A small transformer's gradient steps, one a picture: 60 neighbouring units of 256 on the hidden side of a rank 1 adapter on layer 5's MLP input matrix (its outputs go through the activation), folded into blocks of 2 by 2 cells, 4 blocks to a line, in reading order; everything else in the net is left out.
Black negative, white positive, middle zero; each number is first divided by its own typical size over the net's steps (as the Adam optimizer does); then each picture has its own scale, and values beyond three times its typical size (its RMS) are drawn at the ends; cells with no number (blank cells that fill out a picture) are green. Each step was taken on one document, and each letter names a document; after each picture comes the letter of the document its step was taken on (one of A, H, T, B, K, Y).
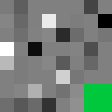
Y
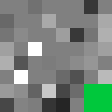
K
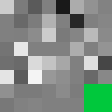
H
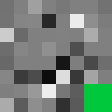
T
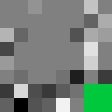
K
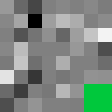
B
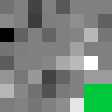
T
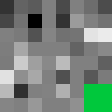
B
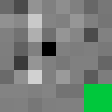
B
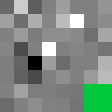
B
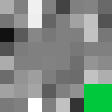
T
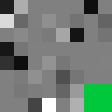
Y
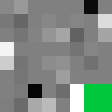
Y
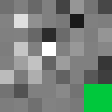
B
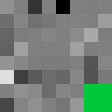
T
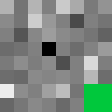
H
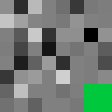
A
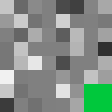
A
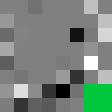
K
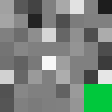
A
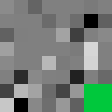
K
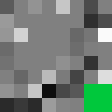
K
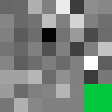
H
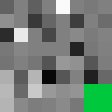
T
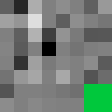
B
